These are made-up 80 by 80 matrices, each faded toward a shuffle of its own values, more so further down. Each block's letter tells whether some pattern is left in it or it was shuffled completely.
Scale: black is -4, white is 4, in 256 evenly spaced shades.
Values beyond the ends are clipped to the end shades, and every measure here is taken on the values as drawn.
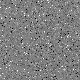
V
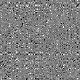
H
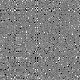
H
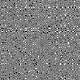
H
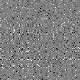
H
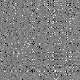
H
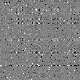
H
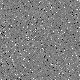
V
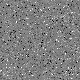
V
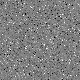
V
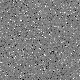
V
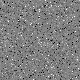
V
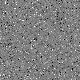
V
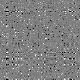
H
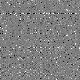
H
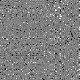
H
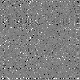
H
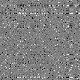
H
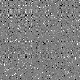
H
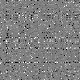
H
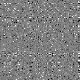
H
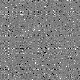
H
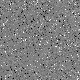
V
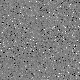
V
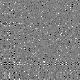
H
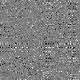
H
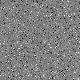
V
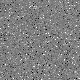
V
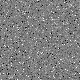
V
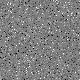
V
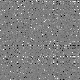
H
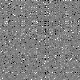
H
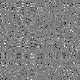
H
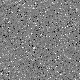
V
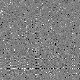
H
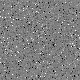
V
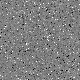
V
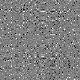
H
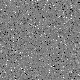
V
